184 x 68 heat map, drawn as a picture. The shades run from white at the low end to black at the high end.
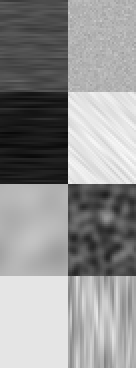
The table splits into 4 rows of 2 panels. Panel 1,1: high, streaked across, faint in contrast. Panel 1,2: low, fine-grained, faint in contrast. Panel 2,1: very high, streaked across, faint in contrast. Panel 2,2: very low, slanting down to the right, faint in contrast. Panel 3,1: low, smooth, faint in contrast. Panel 3,2: high, blotchy. Panel 4,1: very low, flat. Panel 4,2: low, streaked downward.
